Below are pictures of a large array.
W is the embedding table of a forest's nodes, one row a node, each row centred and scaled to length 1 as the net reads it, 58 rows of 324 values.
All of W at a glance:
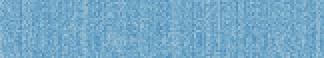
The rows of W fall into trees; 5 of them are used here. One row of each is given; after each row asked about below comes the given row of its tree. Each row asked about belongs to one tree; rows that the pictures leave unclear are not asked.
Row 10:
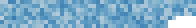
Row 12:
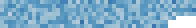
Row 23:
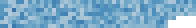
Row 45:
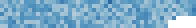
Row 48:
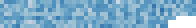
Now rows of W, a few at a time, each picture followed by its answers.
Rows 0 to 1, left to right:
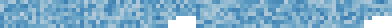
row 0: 12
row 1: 23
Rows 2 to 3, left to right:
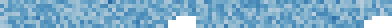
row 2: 45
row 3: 10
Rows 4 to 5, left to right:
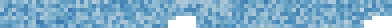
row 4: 12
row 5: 23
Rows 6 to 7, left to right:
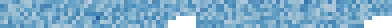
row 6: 23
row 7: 12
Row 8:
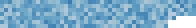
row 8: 45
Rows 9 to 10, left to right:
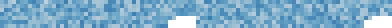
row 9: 12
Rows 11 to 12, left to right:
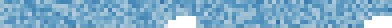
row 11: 45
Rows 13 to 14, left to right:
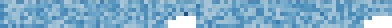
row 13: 23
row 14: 23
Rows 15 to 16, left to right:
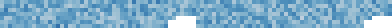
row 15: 12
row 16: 45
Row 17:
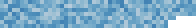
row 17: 12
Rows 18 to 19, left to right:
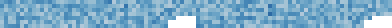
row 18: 48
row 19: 23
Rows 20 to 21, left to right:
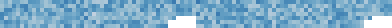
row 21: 45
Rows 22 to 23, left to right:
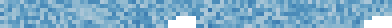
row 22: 45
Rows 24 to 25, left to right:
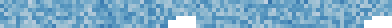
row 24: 48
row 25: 48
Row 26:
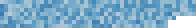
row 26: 23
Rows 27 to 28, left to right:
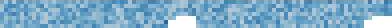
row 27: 12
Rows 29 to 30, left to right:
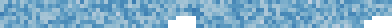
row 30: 23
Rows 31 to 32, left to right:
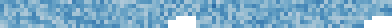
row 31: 48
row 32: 12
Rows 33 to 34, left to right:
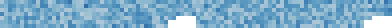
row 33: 45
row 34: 12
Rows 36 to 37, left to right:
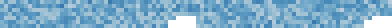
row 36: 12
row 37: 45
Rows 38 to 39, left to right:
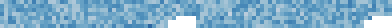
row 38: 45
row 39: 23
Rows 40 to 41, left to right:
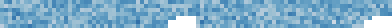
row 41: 45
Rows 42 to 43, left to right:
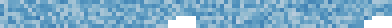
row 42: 45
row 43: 12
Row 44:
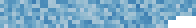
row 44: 45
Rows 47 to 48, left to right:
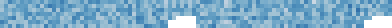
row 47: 10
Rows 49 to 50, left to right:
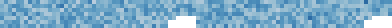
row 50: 10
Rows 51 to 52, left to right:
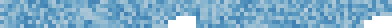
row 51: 45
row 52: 23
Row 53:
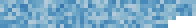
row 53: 12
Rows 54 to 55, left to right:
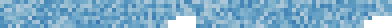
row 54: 23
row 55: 23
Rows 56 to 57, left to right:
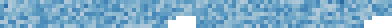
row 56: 23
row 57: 12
